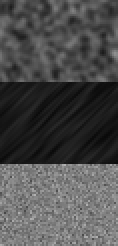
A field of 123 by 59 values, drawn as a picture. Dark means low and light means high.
The table splits into 3 rows of 1 panel. Panel 1,1: low, blotchy. Panel 2,1: very low, slanting up to the right, faint in contrast. Panel 3,1: middling, fine-grained.
